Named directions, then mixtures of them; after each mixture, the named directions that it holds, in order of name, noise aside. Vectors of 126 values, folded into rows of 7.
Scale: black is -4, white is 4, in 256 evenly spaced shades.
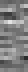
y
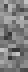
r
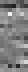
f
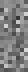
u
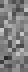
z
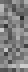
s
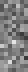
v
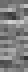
y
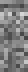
f, r, u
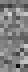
f, u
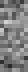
f, y, z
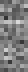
s, u, y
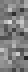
r, v, y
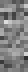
y, z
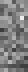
r, s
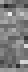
f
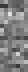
f, r, z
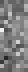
s, z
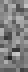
r, z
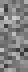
r, u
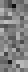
f, s, y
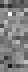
f, z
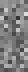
u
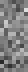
z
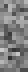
r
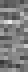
f, y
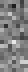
f, s, v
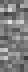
r, y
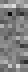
f
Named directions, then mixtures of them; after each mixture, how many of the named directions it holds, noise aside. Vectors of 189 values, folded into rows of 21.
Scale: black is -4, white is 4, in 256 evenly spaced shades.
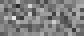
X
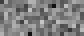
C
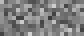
two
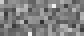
one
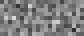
two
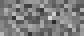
two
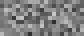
two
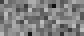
one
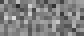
two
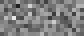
one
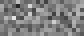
one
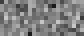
two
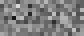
one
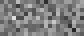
one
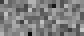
one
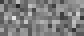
two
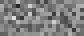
one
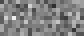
two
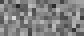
two
